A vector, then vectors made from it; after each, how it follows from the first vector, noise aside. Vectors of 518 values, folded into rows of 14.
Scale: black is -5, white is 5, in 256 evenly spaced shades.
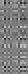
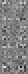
sign-scrambled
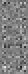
sign-scrambled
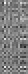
negated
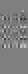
partly zeroed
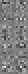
sign-scrambled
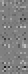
partly zeroed
